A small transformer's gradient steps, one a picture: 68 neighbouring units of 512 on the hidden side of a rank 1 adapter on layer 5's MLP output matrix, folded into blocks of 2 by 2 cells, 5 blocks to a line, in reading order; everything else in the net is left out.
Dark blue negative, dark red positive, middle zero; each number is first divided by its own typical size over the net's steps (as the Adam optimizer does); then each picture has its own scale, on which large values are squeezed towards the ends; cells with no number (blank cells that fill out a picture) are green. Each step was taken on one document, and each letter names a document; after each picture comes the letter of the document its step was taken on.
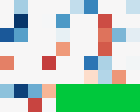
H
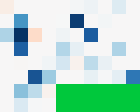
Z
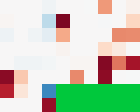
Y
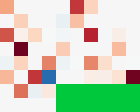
Z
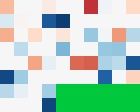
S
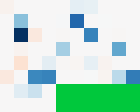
Z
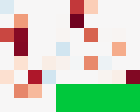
Z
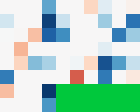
Y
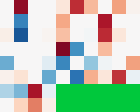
H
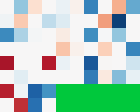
H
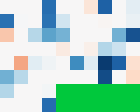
Y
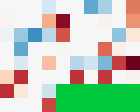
Y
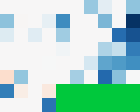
S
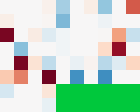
Y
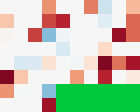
Y
